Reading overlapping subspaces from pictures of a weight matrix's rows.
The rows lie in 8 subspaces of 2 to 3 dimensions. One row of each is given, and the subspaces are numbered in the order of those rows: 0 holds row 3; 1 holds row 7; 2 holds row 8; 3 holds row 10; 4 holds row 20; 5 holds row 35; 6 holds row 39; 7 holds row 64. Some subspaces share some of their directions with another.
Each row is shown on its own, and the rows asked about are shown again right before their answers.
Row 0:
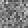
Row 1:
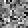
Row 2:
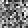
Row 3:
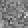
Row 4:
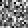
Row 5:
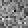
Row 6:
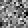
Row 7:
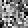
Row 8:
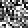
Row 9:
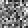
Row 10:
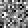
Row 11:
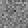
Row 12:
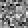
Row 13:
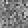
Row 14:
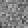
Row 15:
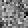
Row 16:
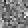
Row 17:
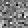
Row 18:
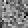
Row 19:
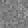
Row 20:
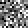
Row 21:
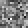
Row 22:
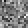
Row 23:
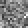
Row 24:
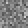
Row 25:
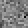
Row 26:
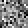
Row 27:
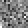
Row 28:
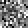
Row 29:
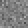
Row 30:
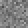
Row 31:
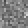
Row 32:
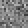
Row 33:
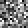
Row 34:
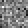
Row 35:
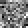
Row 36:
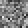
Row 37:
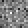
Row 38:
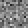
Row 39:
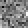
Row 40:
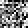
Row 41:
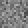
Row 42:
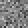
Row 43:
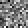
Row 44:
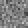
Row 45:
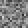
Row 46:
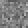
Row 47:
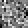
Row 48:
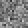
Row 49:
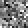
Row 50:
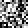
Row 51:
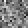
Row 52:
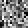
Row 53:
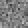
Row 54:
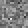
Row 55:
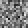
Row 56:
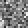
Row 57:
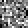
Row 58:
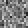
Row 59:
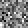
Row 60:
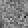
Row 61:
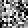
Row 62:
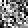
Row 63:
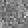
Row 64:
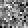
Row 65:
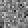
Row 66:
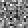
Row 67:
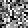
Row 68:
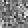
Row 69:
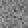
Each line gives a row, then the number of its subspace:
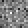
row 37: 6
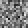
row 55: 5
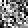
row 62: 1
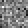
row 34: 6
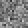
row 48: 2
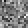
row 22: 5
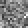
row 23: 5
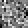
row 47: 6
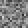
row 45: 0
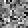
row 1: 2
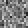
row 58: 7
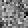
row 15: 1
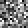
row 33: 6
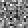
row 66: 6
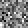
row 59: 7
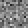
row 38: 6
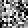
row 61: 5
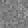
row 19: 3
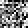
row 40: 5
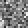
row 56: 4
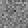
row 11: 3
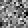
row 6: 1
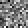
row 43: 4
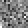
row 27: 2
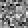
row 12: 6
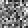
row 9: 0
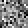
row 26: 4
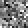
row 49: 7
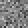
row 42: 4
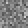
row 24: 5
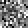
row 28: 4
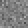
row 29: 1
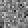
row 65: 3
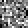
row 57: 6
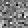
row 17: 0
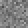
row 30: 1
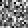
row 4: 1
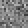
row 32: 2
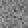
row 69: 1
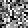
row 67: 2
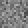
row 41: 5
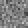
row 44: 7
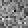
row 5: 1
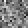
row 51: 0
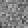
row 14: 7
